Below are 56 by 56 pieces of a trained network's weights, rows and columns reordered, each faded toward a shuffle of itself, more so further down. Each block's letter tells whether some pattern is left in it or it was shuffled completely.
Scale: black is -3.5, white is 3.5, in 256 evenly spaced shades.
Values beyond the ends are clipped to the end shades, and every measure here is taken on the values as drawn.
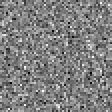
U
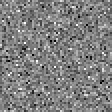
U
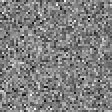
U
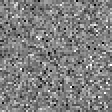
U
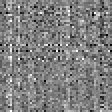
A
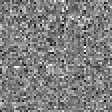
A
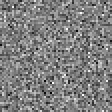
U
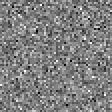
U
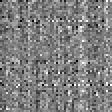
A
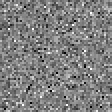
U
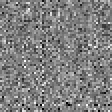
A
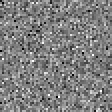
U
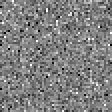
U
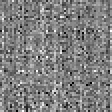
A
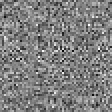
A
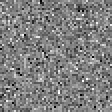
U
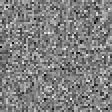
U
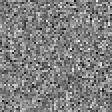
U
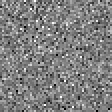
U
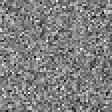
U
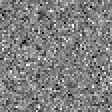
U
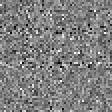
A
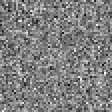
U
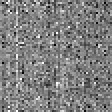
A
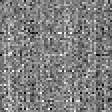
A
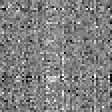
A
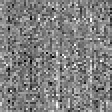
A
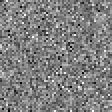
U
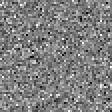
U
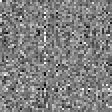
A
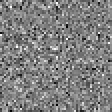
A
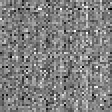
A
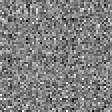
A
